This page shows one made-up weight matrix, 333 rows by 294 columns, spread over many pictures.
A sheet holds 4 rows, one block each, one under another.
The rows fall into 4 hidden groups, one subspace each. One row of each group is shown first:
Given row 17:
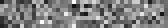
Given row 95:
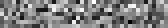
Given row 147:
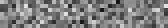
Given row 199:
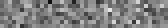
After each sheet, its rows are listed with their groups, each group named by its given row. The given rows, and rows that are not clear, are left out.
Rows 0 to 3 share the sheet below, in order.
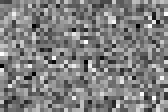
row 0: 199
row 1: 17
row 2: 147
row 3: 199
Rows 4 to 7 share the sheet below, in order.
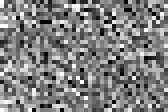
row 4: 17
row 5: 147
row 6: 147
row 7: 17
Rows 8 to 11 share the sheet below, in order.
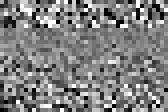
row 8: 95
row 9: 17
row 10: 147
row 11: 17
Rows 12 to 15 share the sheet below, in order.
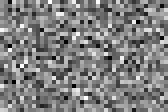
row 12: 199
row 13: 17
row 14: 95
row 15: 17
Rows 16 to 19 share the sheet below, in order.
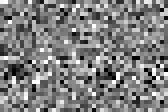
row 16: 17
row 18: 199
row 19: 147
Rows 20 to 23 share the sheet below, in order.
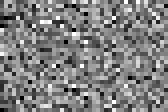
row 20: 17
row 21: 17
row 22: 95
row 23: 17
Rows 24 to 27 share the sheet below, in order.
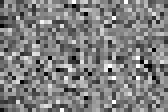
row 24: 17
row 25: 199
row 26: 199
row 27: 17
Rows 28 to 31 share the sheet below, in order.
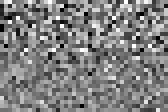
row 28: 17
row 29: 147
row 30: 199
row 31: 147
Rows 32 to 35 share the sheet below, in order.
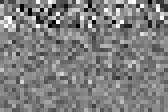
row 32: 95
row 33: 95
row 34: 95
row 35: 147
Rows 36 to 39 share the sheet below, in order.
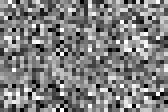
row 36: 147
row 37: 199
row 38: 199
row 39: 199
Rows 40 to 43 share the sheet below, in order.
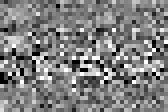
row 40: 199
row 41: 199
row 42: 17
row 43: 17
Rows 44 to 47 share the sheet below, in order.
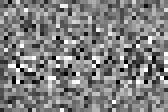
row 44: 147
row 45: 95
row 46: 95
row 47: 17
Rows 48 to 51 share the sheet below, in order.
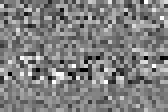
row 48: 147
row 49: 147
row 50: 147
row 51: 147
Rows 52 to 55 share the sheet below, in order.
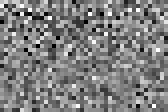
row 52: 147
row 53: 95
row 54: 147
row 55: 199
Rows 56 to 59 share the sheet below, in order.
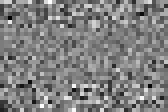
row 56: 17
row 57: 95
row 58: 95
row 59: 17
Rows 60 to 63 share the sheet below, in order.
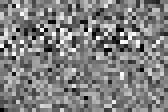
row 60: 147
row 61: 95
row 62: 95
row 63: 17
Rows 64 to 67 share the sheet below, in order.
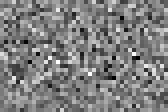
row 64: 95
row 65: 147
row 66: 199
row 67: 199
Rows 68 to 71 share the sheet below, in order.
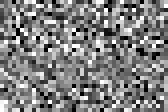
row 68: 95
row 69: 147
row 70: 147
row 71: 17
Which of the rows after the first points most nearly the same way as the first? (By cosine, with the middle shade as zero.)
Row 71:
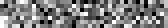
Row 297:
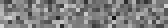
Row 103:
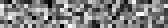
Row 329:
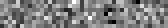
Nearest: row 297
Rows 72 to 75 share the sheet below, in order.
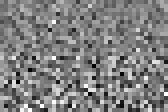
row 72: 95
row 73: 199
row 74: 95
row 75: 95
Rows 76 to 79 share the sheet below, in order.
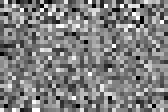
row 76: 95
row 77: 17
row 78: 199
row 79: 199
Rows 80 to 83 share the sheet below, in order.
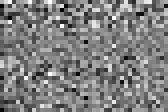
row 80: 17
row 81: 17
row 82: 147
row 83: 17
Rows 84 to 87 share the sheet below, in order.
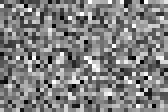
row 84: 147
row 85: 17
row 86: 95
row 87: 199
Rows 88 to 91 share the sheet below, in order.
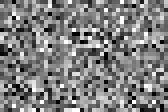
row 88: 95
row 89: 17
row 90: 147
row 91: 147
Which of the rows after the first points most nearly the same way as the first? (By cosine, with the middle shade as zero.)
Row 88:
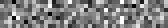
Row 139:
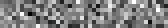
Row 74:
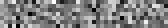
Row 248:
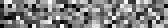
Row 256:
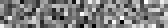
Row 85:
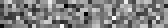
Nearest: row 139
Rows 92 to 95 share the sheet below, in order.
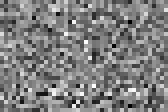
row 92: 95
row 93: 17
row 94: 95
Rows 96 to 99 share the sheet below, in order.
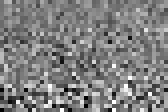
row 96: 199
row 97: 147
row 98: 95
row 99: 17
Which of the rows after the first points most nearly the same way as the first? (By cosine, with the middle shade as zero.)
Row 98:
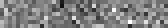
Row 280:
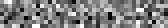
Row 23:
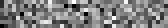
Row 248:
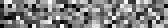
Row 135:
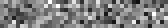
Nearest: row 135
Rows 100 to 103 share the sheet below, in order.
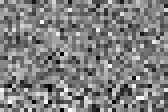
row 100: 95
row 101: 199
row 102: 199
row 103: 17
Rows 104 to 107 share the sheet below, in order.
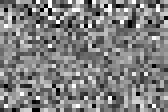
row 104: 95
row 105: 147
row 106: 147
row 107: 199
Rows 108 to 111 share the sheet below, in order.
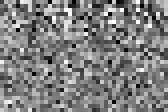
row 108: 199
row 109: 95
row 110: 17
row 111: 17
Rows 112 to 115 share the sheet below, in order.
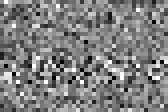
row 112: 199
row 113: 17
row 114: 95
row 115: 95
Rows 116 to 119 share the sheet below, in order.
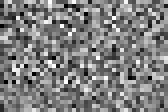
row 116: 17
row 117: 147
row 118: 95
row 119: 147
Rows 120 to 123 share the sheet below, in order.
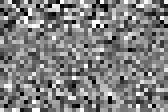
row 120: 147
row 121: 95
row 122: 147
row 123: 199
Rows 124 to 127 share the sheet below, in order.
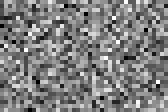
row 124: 17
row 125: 95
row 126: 147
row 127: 147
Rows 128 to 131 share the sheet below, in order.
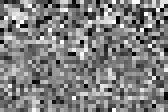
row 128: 199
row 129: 147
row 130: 199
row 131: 199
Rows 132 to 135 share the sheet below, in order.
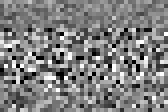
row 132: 17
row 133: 17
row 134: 95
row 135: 199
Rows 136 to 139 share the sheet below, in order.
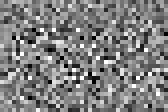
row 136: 95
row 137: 95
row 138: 147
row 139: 95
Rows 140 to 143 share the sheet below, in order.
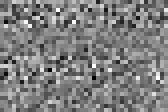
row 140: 95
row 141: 147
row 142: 147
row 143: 147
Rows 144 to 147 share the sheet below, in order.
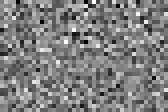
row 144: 95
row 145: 17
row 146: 199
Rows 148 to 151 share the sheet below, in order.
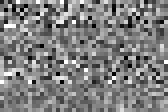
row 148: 95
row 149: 147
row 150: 17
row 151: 147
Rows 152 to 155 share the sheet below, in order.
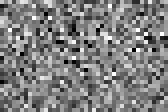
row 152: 17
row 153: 199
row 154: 17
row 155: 147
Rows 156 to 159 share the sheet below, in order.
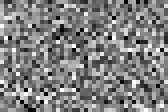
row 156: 17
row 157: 95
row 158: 147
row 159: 147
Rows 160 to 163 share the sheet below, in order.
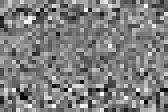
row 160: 147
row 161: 199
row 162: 147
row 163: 147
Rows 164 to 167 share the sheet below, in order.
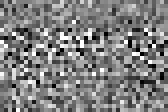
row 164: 95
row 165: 147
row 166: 147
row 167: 95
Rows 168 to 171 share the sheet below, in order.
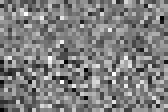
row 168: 147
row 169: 199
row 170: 17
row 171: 17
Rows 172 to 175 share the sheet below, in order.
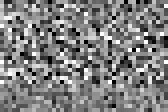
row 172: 17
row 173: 199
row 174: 17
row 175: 199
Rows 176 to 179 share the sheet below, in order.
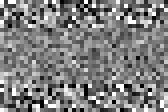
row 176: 95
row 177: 17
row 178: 17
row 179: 147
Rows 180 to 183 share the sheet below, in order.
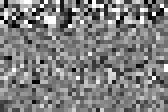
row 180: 95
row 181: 95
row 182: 199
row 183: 17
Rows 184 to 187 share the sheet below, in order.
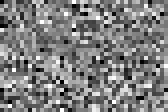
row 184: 17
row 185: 17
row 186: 199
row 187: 17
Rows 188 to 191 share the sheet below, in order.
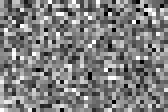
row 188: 199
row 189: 199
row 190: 199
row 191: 17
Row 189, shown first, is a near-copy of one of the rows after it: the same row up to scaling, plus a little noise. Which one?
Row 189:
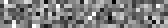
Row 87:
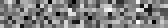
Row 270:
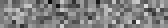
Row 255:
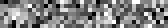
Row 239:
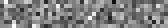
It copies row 239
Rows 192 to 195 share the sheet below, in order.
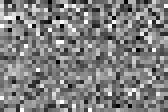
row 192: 17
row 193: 199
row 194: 199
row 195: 95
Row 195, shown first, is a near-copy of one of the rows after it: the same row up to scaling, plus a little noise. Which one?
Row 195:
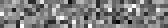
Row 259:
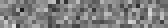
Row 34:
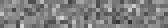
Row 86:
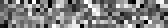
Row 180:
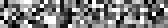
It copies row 34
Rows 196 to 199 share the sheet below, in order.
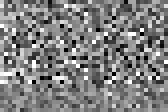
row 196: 17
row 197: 95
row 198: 17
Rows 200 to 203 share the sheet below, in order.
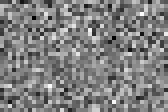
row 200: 17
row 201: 95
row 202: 199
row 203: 17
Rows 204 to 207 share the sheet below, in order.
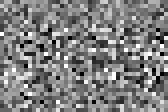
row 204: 147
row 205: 147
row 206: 199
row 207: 147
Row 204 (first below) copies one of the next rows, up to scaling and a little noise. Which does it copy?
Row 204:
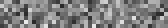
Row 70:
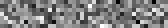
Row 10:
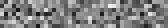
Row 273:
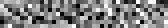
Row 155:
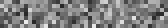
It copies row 155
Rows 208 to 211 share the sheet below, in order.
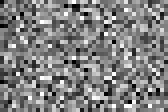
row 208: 17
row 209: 147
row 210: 17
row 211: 95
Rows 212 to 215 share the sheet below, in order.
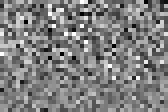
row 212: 147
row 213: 17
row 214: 199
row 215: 147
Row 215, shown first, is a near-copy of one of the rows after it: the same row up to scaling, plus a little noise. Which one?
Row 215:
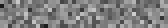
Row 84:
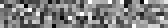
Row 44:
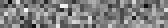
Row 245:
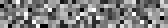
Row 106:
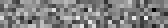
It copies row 245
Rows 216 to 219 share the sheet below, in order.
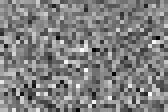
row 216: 147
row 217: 147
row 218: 17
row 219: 95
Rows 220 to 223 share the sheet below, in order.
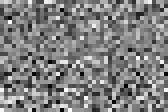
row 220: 17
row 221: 95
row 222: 17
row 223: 17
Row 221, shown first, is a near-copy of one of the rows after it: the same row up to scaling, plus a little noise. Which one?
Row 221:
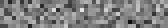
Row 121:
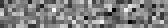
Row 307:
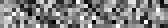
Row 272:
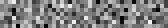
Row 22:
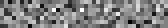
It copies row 22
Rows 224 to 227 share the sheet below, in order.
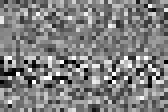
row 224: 147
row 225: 95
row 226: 17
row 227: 17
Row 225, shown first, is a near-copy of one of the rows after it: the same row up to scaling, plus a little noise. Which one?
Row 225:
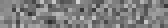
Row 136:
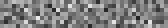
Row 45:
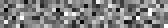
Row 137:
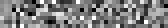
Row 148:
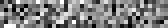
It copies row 137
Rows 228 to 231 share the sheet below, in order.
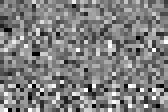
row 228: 17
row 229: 199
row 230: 17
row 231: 95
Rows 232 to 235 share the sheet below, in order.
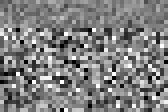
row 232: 95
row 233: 95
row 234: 17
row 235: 199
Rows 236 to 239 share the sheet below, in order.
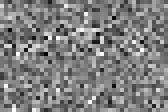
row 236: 17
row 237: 147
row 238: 147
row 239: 199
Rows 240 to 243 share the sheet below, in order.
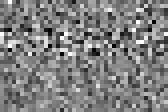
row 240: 199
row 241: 17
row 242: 95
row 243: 199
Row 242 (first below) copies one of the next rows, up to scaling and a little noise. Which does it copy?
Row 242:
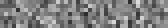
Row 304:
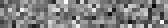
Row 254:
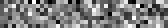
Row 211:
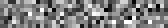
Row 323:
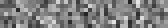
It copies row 323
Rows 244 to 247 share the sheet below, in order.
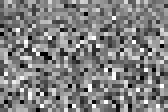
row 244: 17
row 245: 147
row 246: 199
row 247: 95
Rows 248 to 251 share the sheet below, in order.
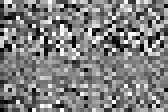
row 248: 17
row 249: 95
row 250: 17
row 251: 17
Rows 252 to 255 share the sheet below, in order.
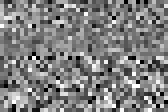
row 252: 17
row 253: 199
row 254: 95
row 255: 199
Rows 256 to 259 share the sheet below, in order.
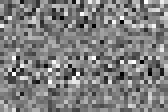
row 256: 147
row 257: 147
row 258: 95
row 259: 95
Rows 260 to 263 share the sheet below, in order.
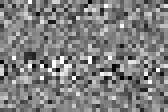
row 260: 147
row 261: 147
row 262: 95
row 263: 147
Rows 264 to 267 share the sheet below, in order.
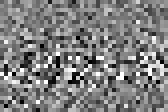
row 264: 199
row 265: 147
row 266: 95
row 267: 95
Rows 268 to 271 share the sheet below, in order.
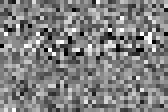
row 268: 95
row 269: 199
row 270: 199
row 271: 95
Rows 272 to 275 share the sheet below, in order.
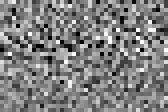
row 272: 95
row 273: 147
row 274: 17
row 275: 95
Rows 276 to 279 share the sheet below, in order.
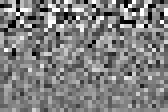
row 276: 95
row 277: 199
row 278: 95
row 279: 199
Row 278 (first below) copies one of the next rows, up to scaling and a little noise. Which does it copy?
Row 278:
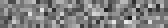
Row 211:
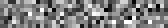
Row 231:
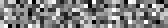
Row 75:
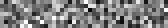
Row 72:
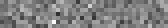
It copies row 211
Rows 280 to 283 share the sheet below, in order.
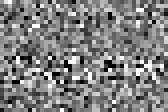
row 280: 199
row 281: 147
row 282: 199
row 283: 17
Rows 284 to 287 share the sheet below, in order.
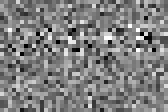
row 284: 147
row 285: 199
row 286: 147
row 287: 147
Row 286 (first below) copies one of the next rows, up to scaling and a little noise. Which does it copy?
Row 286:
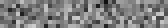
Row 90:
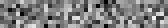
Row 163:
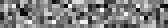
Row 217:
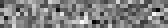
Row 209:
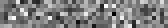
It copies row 90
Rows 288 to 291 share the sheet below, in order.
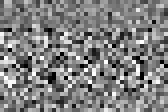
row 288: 199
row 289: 17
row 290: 95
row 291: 95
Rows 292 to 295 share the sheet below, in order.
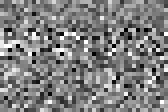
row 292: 95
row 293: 17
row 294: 199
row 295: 147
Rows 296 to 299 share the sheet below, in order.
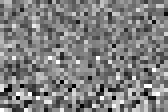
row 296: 199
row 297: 17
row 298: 199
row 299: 147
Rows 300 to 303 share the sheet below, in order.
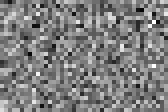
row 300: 199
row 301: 95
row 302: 147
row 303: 17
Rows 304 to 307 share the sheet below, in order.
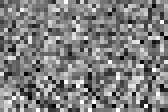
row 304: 95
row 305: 147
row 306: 199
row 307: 95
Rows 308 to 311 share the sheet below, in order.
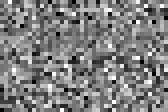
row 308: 199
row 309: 199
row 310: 199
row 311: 17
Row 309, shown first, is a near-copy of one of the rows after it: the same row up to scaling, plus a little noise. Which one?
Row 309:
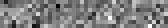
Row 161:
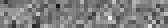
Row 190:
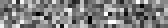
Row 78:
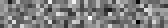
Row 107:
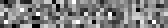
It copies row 161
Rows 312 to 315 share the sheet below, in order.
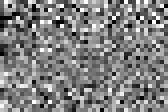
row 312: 17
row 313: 17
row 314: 17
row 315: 17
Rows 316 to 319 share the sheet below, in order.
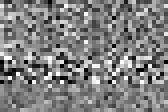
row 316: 17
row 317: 17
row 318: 17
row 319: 199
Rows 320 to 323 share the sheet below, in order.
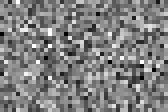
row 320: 147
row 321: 17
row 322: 199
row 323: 95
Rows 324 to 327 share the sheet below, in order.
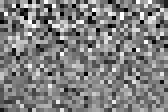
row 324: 147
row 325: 199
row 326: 147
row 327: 17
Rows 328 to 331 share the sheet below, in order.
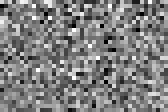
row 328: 17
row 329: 199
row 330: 147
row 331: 147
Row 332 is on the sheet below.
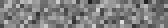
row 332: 147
